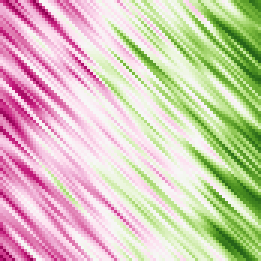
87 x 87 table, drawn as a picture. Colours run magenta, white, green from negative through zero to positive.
The grain runs diagonally down to the right. The field climbs toward the right. No single row or column stands out from its neighbours. On average the colour sits 50% of the way up the scale.
